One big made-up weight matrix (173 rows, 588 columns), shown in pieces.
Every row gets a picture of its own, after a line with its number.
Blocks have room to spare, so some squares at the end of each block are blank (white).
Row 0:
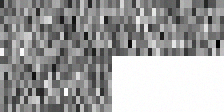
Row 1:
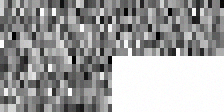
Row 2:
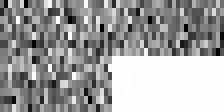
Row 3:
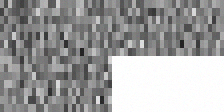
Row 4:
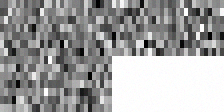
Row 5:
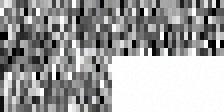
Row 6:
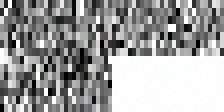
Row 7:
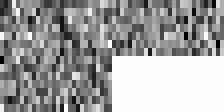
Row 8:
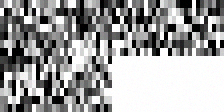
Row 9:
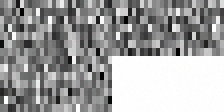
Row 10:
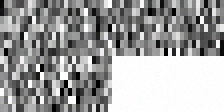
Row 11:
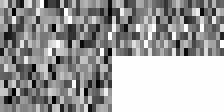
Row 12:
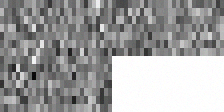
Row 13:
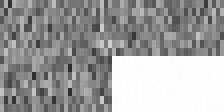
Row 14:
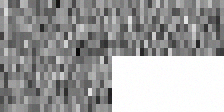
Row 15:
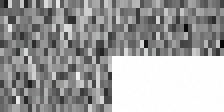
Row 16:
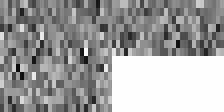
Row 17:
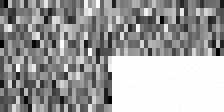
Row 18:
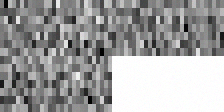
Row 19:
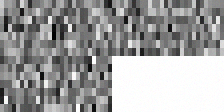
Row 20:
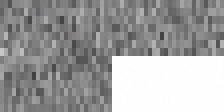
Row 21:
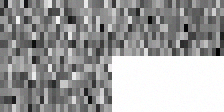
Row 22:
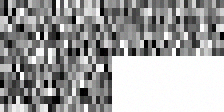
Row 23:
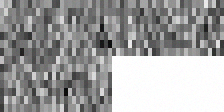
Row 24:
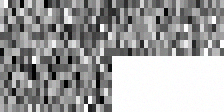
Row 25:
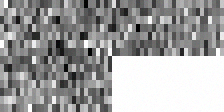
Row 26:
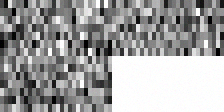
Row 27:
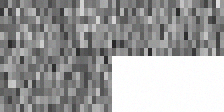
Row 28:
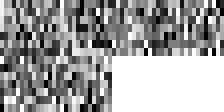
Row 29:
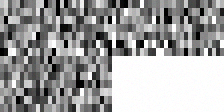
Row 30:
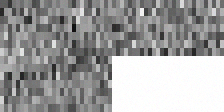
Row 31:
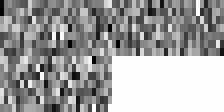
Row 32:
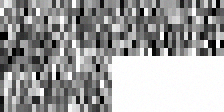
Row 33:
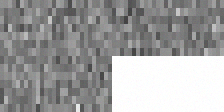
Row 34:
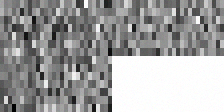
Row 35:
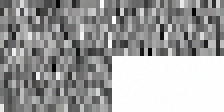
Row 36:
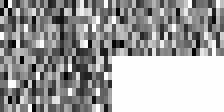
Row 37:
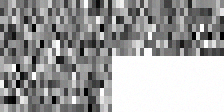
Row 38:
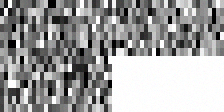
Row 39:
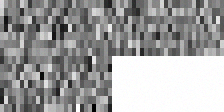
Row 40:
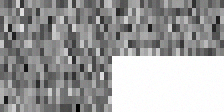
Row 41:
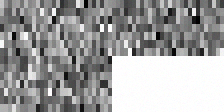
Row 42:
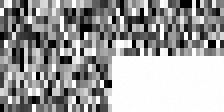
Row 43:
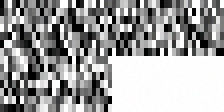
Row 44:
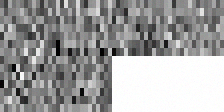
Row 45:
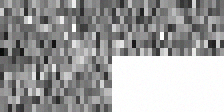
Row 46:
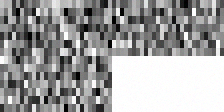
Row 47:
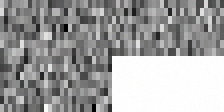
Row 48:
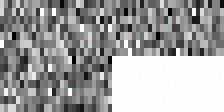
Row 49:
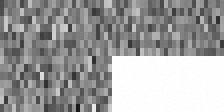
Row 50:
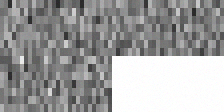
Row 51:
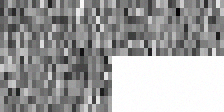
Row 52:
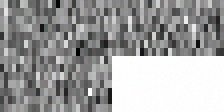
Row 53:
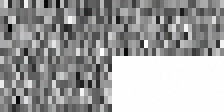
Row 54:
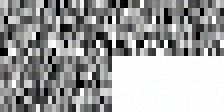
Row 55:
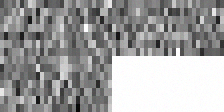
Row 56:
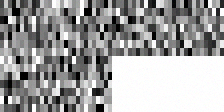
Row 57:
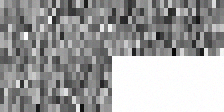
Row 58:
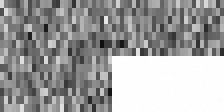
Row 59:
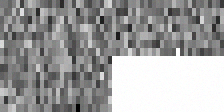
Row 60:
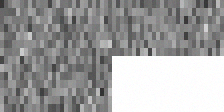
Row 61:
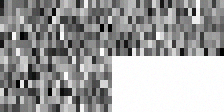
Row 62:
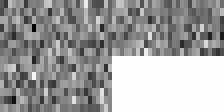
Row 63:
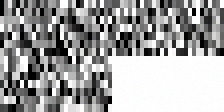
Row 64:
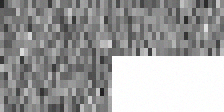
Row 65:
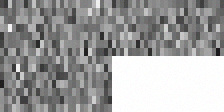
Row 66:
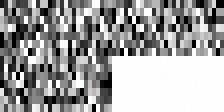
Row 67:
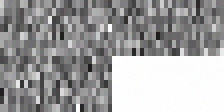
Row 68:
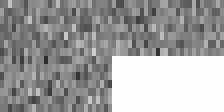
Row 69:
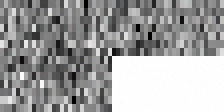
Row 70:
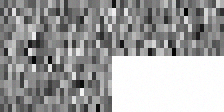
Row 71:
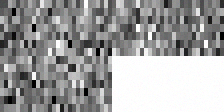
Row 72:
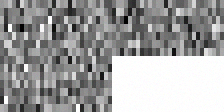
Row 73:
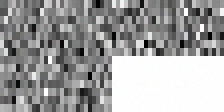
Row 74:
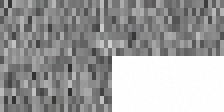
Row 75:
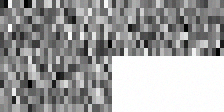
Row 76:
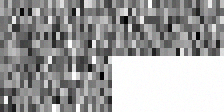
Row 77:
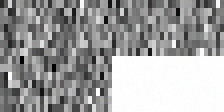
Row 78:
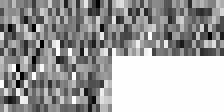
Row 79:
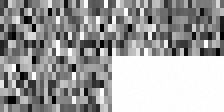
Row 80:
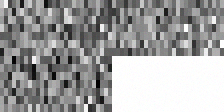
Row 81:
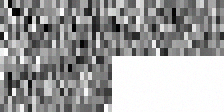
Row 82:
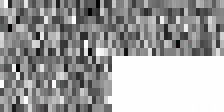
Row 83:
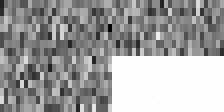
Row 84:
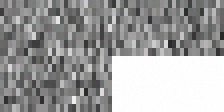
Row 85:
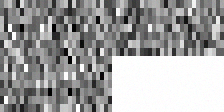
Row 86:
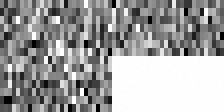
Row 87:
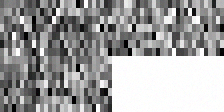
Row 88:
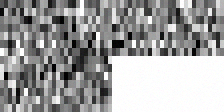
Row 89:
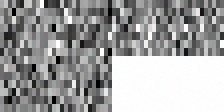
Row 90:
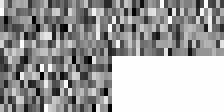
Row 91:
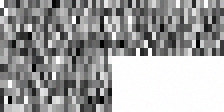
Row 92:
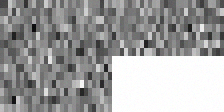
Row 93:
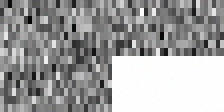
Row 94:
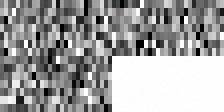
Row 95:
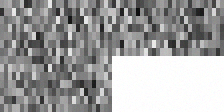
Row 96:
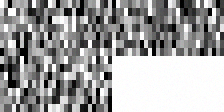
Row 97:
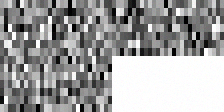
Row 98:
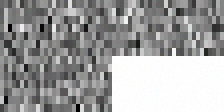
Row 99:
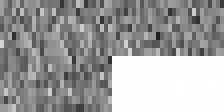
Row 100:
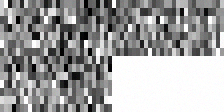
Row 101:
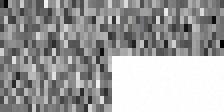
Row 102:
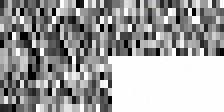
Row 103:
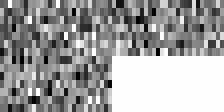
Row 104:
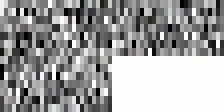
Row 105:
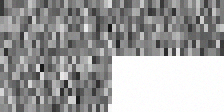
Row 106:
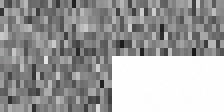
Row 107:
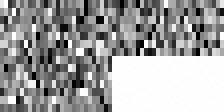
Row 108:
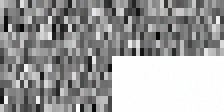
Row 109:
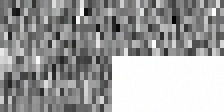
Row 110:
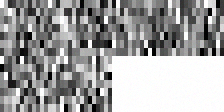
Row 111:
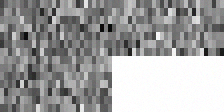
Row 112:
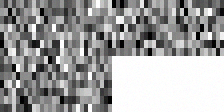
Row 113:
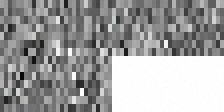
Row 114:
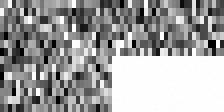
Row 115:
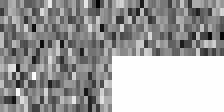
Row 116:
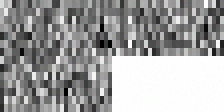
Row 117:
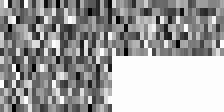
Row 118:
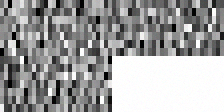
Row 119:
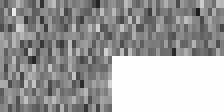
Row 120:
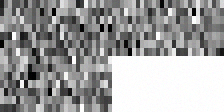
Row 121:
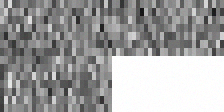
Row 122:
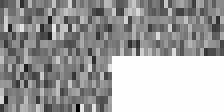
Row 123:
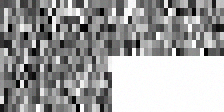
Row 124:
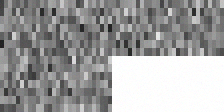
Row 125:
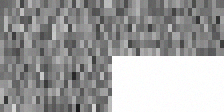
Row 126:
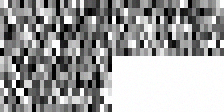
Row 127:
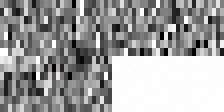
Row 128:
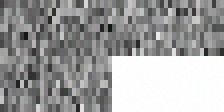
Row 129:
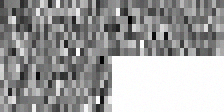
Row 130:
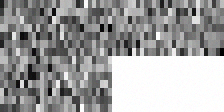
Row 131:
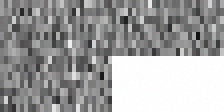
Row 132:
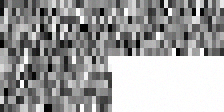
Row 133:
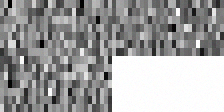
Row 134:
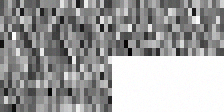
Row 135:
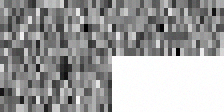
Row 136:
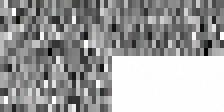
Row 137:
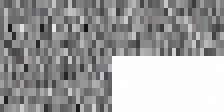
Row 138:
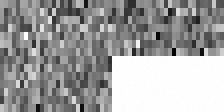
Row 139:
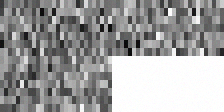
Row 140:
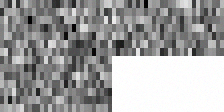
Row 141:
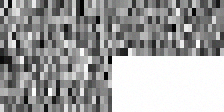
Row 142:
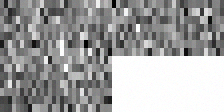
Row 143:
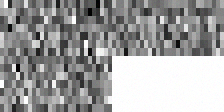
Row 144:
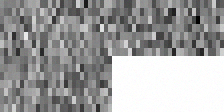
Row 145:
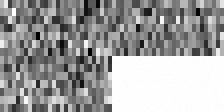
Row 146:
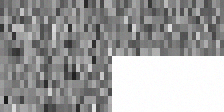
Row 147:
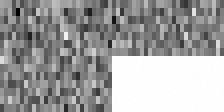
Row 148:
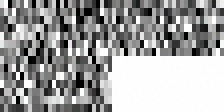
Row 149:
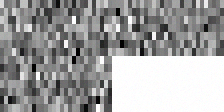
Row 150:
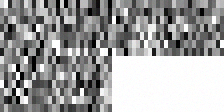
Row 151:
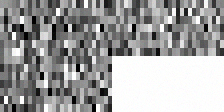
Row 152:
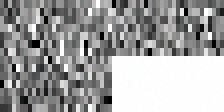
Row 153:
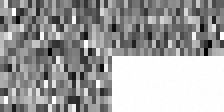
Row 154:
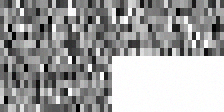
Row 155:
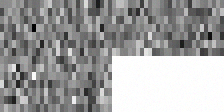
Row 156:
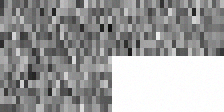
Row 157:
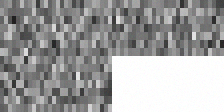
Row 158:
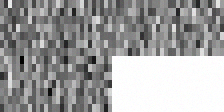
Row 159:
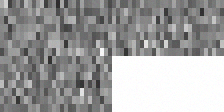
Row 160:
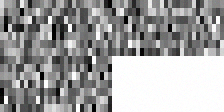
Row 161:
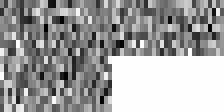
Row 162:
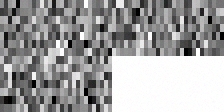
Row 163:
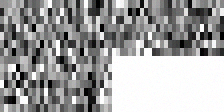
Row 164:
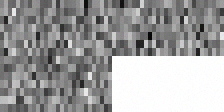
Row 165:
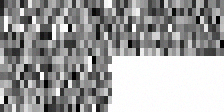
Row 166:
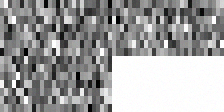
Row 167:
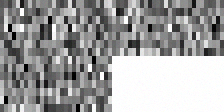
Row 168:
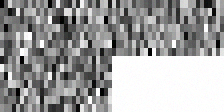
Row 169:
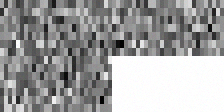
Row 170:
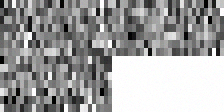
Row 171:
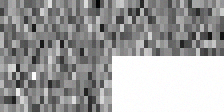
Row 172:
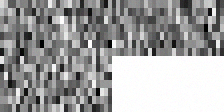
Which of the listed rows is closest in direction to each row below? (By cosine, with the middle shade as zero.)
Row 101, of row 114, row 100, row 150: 114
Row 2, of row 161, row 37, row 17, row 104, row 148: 17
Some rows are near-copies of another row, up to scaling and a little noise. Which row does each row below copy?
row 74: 13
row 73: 4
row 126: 166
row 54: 29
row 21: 2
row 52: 14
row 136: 153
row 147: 46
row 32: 5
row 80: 24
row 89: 11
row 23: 116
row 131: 76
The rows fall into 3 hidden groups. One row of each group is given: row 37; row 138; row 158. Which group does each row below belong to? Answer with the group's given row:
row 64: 158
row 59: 138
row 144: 138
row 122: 138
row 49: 138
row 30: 158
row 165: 138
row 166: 37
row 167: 138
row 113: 37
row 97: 138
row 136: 37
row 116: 158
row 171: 37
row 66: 37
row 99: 138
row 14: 158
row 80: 37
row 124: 138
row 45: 158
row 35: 158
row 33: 138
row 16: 37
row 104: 158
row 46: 158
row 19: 138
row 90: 138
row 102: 138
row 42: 158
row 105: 138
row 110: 158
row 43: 138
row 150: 37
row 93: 158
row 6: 158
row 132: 138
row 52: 158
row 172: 158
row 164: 37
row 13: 158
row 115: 37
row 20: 158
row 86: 37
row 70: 37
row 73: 37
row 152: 37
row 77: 158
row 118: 158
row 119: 37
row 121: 158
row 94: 37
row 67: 138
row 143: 37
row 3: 158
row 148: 37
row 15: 37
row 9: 138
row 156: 138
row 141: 158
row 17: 37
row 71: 37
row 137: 138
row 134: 138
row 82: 37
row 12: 37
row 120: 138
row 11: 37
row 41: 138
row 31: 138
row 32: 158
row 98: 138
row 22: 37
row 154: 138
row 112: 37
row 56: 158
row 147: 158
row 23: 158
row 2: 37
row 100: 37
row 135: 138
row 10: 138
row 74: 158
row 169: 158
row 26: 37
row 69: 37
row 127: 158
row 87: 138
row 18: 37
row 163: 37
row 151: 138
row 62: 37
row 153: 37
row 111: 138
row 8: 158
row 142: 37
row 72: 138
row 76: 138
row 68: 158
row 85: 138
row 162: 37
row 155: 37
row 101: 37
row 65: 37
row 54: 37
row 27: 158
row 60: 158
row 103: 158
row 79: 37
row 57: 138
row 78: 37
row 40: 138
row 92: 37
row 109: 158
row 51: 158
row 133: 158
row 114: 158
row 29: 37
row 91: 158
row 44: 37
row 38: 158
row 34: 138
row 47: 138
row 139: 138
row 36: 158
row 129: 158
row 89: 37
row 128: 138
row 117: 37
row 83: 138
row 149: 158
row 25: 37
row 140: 158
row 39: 138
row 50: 158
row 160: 138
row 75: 37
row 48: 138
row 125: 138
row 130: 138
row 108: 138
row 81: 158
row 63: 138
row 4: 37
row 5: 158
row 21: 37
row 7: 158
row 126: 37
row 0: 158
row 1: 138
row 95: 37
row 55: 138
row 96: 158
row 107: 37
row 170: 158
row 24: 37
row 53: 37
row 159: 37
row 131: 138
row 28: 158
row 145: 37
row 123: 138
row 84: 37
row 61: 138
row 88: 158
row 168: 158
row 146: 138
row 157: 37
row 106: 158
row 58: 158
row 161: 158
